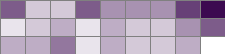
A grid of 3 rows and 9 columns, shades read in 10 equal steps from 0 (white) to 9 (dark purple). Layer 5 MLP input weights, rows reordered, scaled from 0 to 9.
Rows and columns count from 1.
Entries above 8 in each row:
1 0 0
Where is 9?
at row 1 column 9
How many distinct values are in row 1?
5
